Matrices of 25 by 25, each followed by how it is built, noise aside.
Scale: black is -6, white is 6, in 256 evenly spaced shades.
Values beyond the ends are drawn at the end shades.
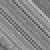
Toeplitz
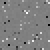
sparse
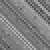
Toeplitz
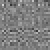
low rank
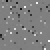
sparse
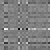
low rank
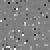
sparse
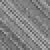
Toeplitz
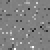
sparse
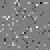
sparse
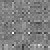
low rank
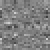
low rank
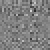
low rank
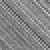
Toeplitz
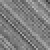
Toeplitz
